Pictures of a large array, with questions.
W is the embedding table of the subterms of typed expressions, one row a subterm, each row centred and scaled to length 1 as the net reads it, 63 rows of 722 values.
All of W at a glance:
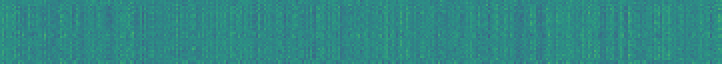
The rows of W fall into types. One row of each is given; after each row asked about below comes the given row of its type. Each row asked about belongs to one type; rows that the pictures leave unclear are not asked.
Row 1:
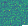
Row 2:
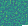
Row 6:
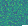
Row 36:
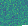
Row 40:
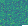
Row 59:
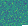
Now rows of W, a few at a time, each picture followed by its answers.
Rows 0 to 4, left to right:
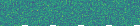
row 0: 36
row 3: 6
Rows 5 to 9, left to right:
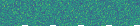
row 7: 59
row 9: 36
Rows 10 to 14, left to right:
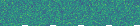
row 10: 59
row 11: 40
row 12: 40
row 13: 6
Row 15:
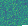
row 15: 36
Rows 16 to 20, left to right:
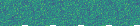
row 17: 36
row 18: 1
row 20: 36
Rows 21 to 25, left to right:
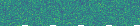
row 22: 36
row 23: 40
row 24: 6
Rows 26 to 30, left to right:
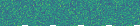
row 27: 6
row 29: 36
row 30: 2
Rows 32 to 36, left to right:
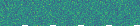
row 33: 59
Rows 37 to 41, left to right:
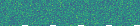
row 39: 59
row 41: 2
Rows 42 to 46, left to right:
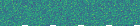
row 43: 40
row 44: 2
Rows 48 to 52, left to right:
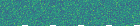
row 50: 1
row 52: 59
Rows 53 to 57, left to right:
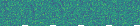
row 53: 1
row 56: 6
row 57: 40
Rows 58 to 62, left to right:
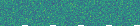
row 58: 36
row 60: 6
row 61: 2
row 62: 2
